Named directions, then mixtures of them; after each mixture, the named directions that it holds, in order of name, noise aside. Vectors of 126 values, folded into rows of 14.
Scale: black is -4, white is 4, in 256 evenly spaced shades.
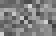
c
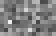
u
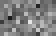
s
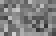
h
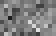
h, s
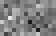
h, s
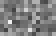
u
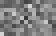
c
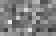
u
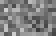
h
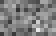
h, u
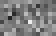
c, s
